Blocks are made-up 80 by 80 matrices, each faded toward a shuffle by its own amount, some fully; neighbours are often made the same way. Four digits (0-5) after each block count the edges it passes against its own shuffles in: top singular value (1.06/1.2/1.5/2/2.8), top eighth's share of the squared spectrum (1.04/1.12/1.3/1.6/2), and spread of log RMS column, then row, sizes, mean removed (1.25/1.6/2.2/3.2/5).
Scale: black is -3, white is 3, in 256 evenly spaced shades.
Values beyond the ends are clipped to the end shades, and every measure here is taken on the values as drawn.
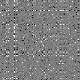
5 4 2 2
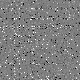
3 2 0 1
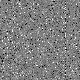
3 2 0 0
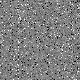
3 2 1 0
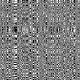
5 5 4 3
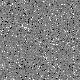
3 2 1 1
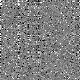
4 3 2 1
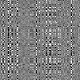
5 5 4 3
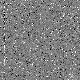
2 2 1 0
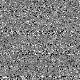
1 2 0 3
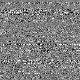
2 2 0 4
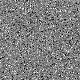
0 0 0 0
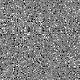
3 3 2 1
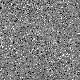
2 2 0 0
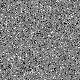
1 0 0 0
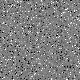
0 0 0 0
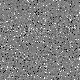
2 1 0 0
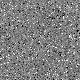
0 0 0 0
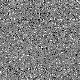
1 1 0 2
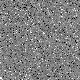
0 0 0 0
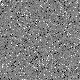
1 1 0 0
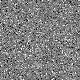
1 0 0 0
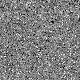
1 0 0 0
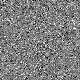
1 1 0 0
